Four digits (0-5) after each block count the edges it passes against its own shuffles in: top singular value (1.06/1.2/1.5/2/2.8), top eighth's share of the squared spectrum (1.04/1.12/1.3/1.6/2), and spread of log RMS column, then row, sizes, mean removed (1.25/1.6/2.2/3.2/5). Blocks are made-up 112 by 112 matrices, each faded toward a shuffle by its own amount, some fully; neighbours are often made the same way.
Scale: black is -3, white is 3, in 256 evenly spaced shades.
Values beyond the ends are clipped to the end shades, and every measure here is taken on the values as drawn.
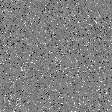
2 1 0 0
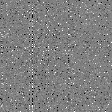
4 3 2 1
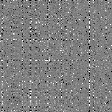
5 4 3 2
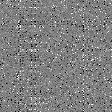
4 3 2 1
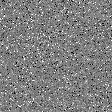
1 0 0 0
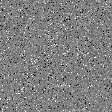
1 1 1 0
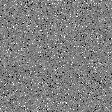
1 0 0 0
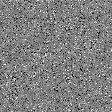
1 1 1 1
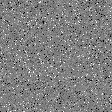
0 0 0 0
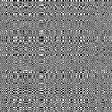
5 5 4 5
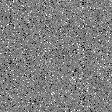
3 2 1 0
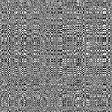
5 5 4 4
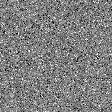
2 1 0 0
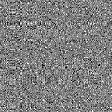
4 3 2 2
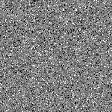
3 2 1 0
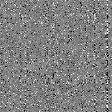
4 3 2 1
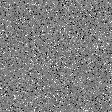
0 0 0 0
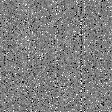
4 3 2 1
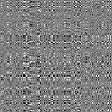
5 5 4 4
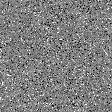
0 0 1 0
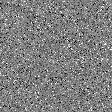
0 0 0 0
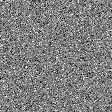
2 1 0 0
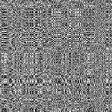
5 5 4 4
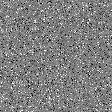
2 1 0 0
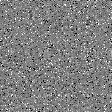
3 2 1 0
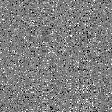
4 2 2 1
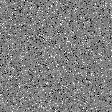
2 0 0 0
